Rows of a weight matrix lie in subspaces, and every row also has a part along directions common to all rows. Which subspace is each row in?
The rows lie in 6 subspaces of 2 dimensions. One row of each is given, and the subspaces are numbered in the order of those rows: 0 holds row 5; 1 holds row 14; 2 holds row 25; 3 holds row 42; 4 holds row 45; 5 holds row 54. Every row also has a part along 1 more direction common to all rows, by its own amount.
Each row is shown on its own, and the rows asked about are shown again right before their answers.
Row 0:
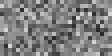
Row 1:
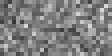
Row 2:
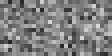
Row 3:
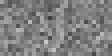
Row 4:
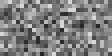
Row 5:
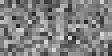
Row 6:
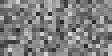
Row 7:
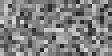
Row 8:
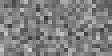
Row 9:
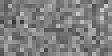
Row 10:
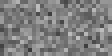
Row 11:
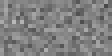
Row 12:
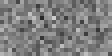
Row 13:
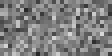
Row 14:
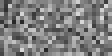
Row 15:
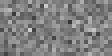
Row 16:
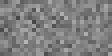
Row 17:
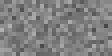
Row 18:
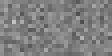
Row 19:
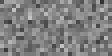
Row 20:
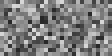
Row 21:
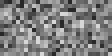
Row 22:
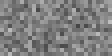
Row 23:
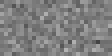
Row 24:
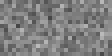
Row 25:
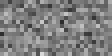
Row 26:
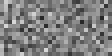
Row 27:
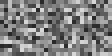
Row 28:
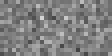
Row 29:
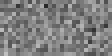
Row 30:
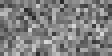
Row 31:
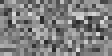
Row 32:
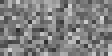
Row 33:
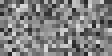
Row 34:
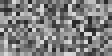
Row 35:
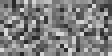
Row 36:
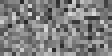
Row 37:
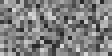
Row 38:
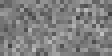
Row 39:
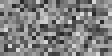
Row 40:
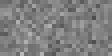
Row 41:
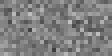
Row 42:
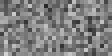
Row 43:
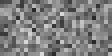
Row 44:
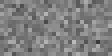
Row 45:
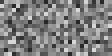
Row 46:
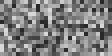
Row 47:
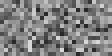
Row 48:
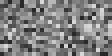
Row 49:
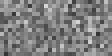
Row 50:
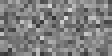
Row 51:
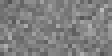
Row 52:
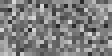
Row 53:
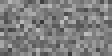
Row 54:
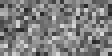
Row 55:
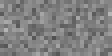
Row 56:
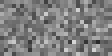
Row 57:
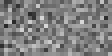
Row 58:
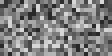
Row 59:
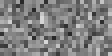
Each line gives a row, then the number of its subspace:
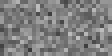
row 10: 0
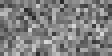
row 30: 5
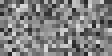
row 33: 4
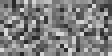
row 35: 0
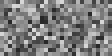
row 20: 5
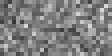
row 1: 1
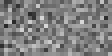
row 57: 1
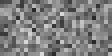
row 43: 2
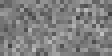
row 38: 5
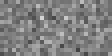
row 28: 2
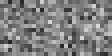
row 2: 1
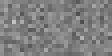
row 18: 1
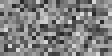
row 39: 5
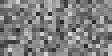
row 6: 0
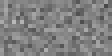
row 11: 1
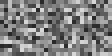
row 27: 1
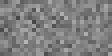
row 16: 2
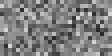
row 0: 5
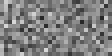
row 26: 1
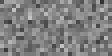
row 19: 4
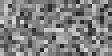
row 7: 1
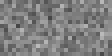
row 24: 0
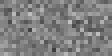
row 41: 3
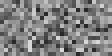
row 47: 4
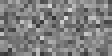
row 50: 2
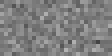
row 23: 4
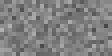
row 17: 3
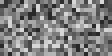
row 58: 4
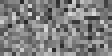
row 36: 3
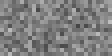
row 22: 4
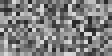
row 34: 3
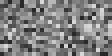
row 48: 1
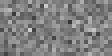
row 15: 3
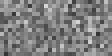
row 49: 3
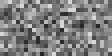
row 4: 2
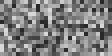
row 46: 0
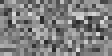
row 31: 3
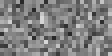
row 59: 5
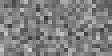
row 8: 0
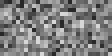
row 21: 2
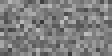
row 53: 2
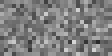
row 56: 4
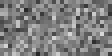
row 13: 5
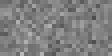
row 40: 2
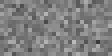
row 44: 4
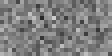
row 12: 2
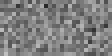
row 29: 3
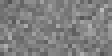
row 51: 1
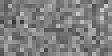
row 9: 1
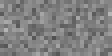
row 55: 5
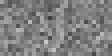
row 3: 0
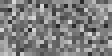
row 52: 3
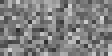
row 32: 0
